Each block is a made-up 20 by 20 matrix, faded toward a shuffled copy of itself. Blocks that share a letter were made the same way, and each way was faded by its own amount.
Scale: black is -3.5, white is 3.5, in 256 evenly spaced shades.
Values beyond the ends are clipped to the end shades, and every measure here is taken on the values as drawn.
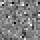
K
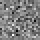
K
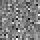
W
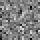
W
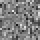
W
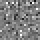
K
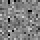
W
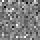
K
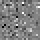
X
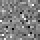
K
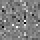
X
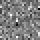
W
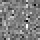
W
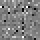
X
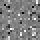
X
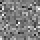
K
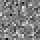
W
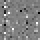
X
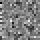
W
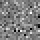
K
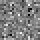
K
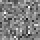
W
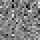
W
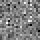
W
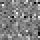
K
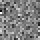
W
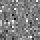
X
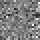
W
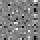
X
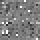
X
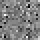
K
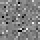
X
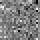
W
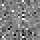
X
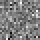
W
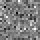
K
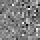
W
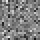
W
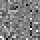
K
